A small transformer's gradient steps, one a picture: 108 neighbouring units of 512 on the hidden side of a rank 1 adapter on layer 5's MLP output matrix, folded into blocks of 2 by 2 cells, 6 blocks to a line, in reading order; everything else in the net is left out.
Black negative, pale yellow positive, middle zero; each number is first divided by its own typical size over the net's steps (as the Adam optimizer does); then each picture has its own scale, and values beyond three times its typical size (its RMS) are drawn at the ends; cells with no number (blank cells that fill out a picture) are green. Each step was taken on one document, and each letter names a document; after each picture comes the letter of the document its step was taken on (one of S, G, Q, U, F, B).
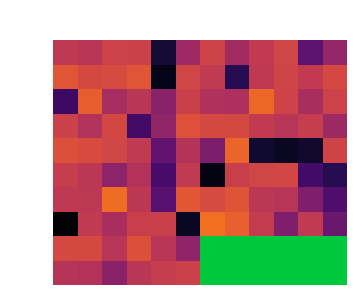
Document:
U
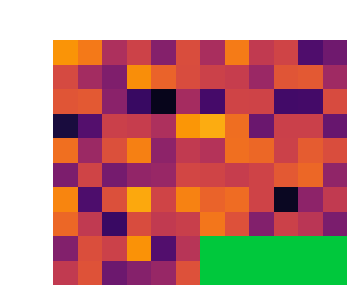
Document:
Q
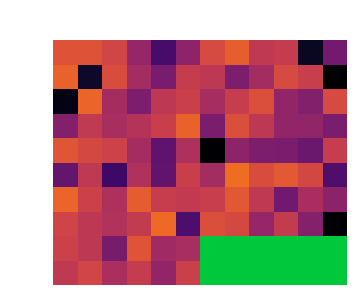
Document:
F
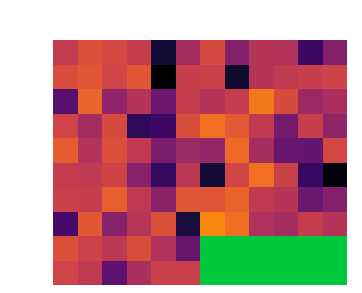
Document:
U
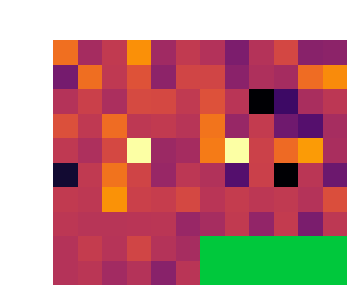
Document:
F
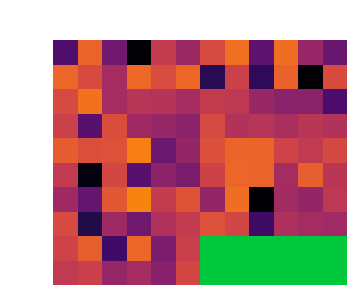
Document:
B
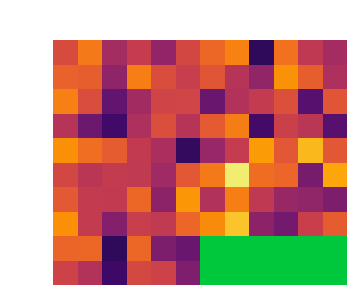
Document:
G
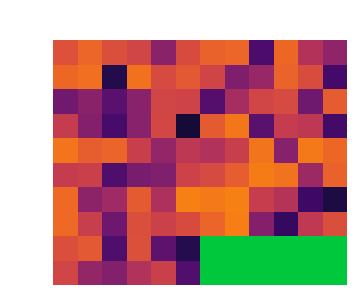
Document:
G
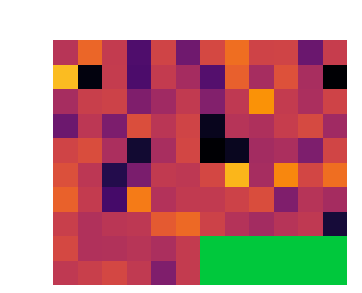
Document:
F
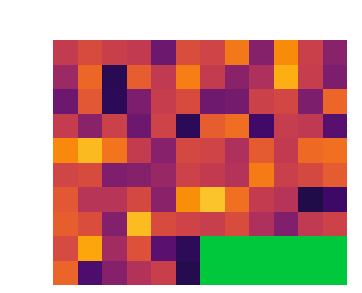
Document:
G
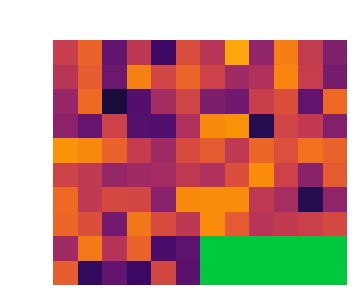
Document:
G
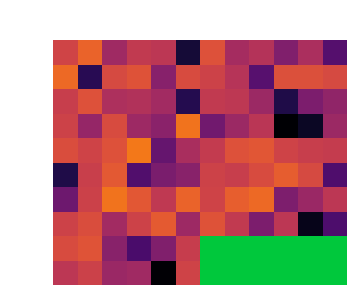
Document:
B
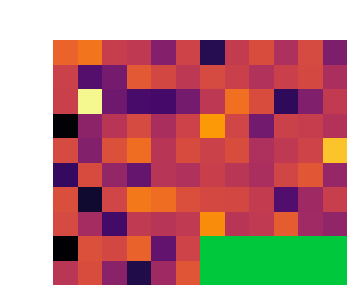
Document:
Q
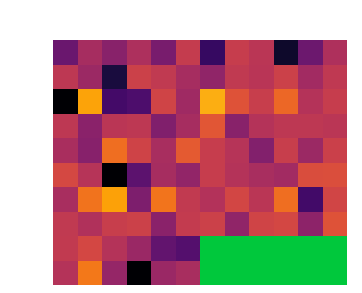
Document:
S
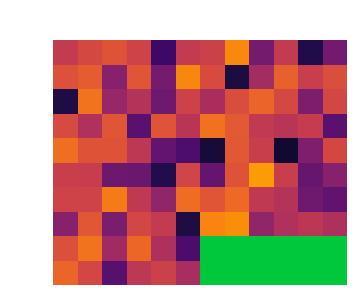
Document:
U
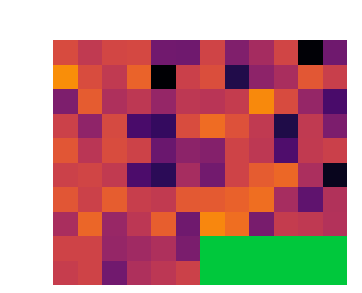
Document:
U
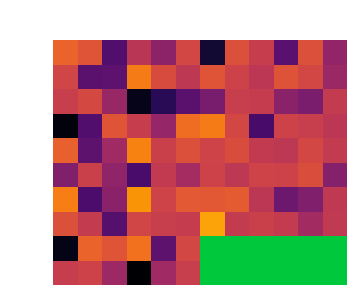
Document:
Q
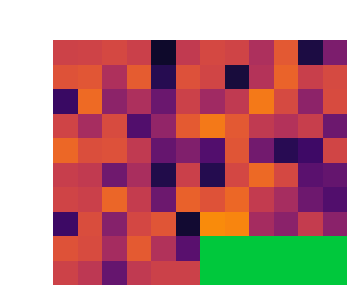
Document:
U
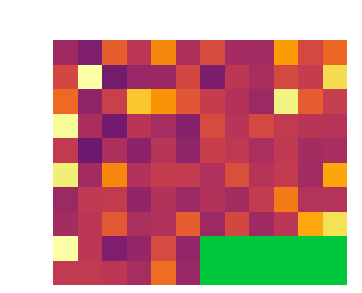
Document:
S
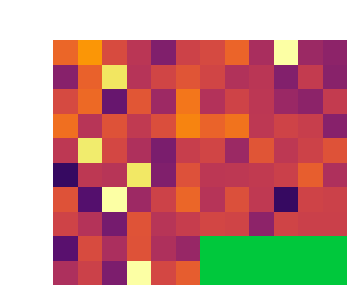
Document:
S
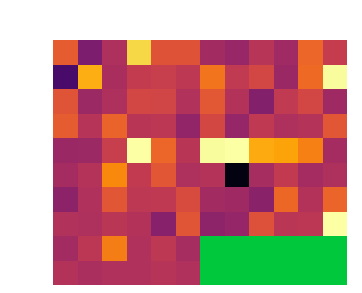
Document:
F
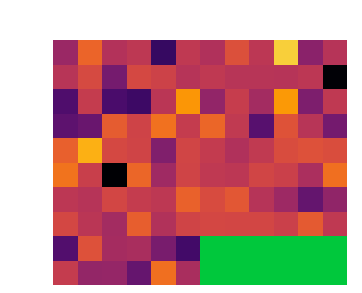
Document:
S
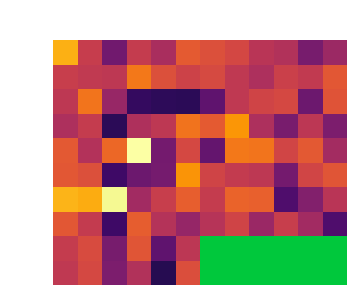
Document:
Q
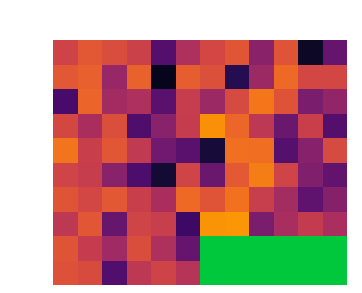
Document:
U
